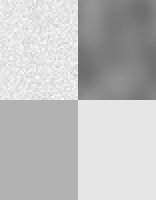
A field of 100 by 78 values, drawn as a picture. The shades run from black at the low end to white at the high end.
The table splits into 2 rows of 2 panels. Panel 1,1: very high, fine-grained, faint in contrast. Panel 1,2: middling, smooth, faint in contrast. Panel 2,1: high, flat. Panel 2,2: very high, flat.
